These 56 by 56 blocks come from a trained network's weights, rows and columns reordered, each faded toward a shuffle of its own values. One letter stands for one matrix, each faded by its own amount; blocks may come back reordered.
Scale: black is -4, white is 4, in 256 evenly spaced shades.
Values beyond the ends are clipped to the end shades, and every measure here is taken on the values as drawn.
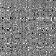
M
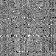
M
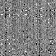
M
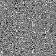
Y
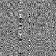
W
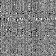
M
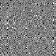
W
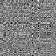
W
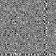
W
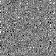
Y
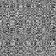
W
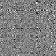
W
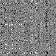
M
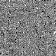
Y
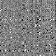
M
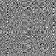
W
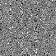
Y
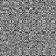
W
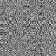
W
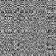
W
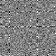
W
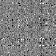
M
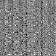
M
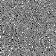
Y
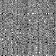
M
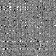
M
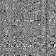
M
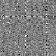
W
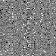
Y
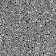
Y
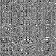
M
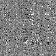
Y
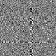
W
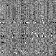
M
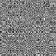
W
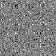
Y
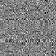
W
